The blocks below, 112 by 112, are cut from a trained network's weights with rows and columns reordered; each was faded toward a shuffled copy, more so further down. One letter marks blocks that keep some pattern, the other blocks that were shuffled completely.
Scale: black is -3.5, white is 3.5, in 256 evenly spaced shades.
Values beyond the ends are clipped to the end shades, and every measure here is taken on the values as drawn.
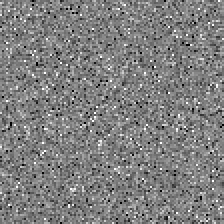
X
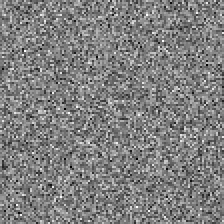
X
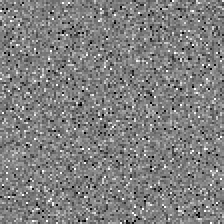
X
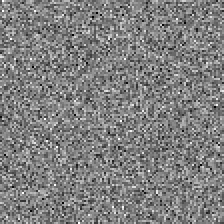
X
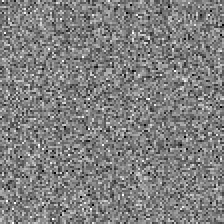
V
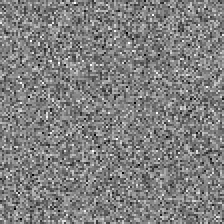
X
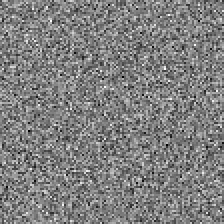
V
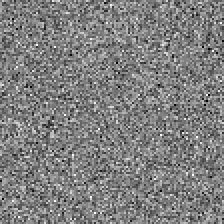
V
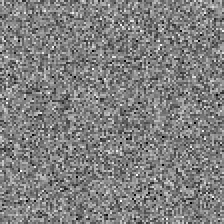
V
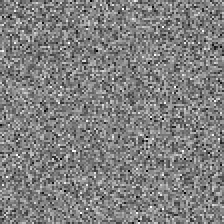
X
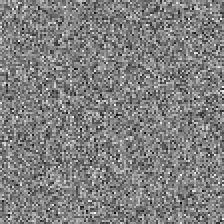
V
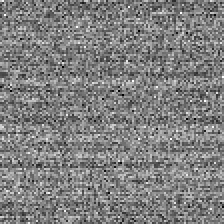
V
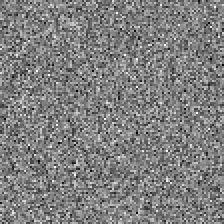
X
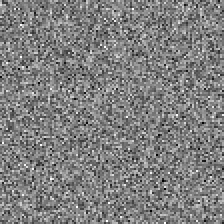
X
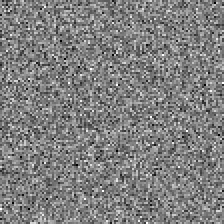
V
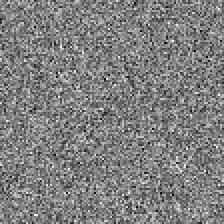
V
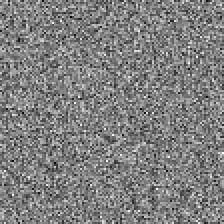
V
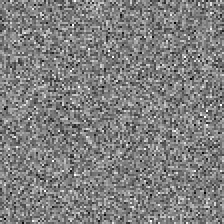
V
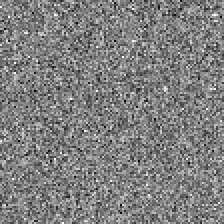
V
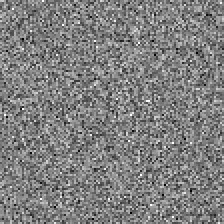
X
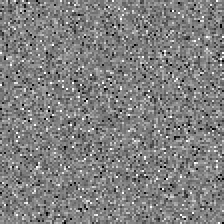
X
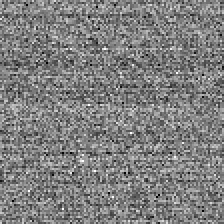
V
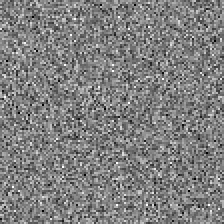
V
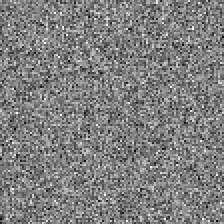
V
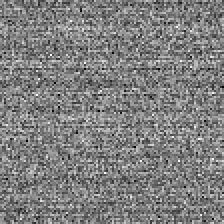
V
